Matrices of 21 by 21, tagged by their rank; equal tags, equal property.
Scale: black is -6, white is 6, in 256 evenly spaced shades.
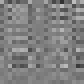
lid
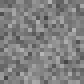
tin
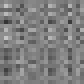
lid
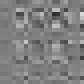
lid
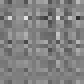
lid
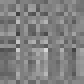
lid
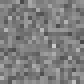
tin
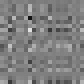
lid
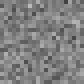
tin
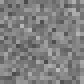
tin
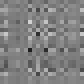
lid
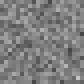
tin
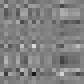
lid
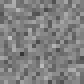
tin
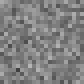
tin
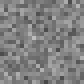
tin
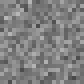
tin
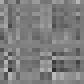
lid
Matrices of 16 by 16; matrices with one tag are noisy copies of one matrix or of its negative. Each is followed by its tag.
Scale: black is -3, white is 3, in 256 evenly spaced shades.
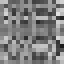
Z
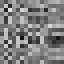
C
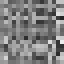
Z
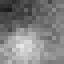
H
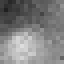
H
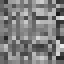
Z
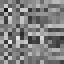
C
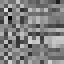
C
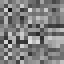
C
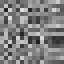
C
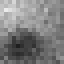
H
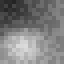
H
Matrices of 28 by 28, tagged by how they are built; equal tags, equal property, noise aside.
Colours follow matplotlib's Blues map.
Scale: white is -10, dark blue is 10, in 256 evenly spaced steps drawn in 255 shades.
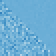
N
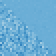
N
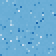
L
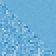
N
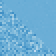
N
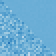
N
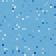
L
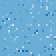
L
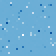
L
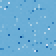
L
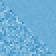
N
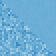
N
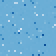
L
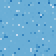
L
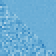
N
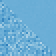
N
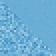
N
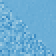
N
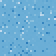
L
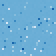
L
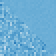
N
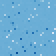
L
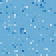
L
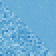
N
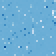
L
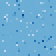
L
